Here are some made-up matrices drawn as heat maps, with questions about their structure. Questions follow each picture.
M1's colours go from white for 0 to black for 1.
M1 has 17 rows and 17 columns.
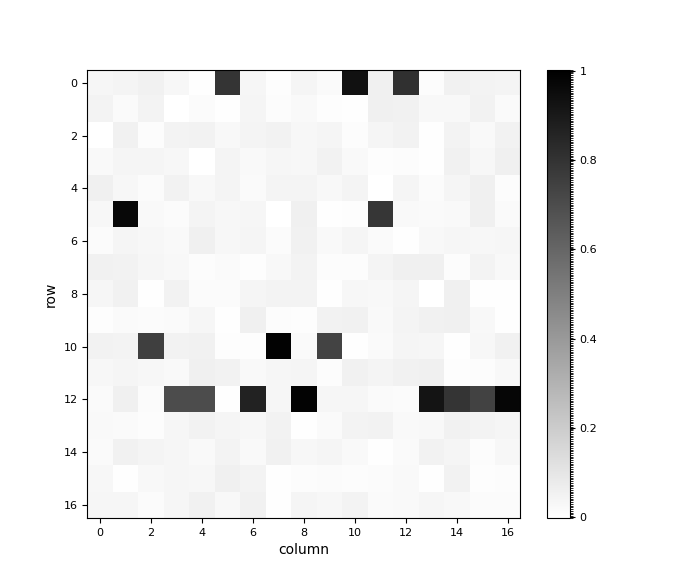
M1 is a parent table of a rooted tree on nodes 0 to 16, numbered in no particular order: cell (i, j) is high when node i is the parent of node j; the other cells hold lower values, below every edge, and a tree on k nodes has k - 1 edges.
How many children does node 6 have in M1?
0
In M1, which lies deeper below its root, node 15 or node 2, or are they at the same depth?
the same depth
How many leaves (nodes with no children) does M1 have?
13
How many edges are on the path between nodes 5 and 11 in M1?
1
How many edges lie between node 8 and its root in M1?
2
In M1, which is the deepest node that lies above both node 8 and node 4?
12
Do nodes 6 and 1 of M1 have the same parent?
no
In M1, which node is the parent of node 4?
12
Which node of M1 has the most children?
12
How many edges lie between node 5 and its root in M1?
1
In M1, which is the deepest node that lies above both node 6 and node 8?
12
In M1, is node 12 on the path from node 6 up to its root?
yes
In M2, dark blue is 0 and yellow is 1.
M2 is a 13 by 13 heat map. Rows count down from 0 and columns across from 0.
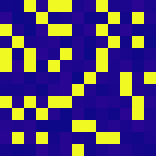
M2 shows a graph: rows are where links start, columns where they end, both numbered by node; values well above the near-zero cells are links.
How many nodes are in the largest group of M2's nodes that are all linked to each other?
5
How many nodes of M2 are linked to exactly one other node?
1
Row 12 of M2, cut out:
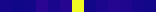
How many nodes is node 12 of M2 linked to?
1
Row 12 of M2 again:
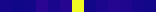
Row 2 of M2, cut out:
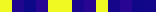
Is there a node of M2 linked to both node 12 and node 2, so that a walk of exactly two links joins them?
no
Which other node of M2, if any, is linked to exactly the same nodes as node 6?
none
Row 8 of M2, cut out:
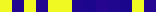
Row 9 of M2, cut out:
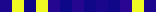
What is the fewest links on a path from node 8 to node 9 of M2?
2
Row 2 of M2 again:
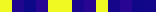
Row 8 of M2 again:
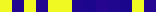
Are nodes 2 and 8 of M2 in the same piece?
yes
